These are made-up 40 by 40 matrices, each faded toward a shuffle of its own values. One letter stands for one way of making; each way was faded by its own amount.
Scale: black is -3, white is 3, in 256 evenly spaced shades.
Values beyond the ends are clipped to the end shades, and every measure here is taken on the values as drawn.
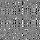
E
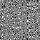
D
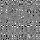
E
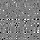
E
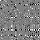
E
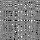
E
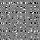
E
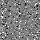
D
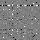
E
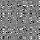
E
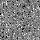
D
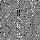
D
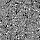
D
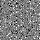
D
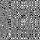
E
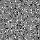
D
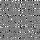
E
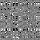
E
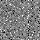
D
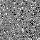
D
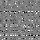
E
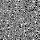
D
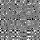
E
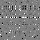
E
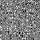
D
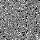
D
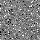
D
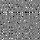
E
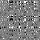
E
